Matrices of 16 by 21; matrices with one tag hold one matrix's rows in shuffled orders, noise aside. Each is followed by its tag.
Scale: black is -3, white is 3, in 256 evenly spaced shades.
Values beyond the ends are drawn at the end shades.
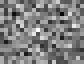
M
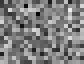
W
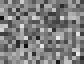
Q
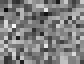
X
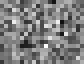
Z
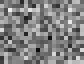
W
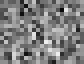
Z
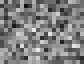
M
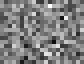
Z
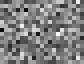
Q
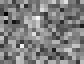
M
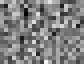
Z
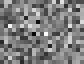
W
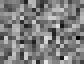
Z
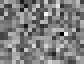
Z
